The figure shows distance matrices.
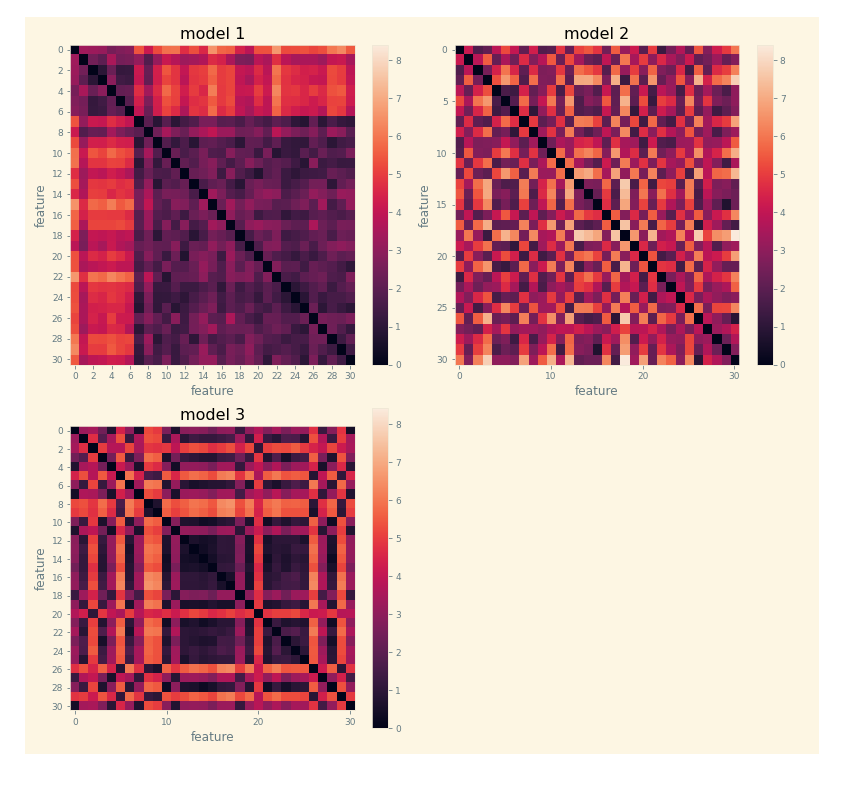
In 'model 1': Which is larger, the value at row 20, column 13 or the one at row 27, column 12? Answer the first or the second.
the first
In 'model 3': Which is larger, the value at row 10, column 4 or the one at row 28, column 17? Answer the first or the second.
the first
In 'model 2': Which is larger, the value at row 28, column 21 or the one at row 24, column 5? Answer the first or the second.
the first
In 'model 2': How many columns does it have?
31
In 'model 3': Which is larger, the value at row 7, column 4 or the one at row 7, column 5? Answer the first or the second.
the second
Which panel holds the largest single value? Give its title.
model 2
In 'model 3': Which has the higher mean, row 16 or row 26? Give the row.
26
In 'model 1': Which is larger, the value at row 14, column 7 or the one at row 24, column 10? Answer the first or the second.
the first
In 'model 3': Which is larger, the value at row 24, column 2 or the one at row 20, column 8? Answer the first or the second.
the first
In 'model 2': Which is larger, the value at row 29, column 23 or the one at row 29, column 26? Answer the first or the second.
the first
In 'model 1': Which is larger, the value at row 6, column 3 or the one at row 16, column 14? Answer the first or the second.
the second
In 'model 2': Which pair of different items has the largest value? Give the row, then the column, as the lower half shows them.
30, 18
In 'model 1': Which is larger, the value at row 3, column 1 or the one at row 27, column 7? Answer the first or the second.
the first
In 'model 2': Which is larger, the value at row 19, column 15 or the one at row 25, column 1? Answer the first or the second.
the second
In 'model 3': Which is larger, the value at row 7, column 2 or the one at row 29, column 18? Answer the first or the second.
the second
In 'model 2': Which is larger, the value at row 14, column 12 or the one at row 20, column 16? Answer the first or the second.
the first
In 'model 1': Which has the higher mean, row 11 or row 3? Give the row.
3
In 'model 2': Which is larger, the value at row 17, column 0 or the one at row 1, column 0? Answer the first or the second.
the first
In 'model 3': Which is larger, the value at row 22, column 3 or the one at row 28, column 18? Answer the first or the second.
the second
